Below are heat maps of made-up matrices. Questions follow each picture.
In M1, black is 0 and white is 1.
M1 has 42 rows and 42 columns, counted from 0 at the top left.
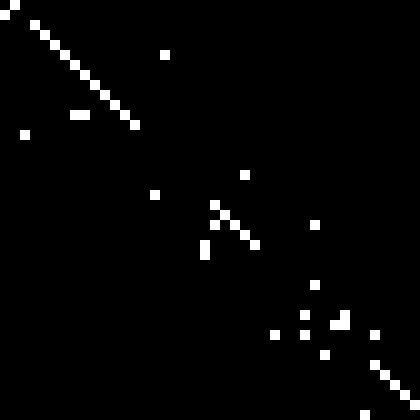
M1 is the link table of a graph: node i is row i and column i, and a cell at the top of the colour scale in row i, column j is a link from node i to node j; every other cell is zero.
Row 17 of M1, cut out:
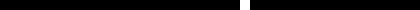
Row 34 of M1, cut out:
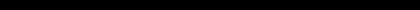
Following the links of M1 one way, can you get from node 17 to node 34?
yes
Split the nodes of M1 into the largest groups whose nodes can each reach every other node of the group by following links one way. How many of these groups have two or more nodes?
4
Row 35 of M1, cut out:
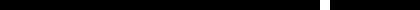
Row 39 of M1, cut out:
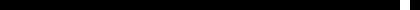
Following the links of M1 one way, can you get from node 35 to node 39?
yes
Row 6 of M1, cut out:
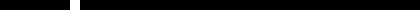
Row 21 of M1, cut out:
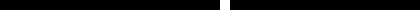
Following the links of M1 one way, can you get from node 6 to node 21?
no
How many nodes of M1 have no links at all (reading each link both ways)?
4
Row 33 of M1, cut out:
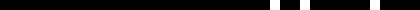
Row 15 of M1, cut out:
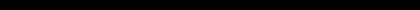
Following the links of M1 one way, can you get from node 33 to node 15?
no
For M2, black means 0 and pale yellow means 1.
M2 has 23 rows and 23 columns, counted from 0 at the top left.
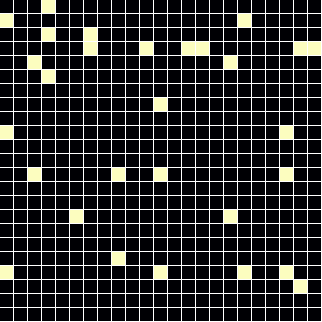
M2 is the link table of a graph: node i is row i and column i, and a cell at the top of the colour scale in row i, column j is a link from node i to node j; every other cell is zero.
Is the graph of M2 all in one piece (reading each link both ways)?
yes
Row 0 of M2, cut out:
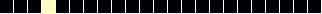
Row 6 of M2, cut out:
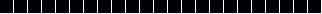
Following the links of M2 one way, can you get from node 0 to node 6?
yes
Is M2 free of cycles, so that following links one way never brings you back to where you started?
yes
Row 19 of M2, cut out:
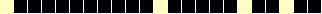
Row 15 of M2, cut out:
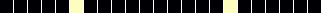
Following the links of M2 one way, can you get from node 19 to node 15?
no
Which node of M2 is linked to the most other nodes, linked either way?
node 3
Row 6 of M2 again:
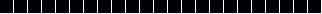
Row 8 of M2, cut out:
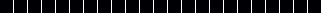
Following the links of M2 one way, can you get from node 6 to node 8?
no
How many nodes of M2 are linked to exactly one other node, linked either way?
6
